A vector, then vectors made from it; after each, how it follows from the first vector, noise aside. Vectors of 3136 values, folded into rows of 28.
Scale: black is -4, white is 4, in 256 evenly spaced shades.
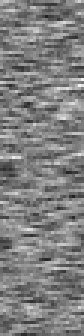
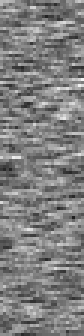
copied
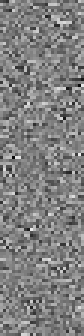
sign-scrambled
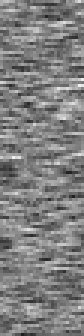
copied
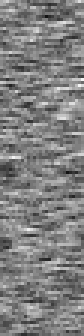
copied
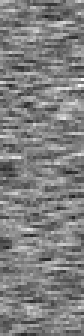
copied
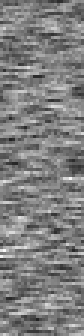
reversed
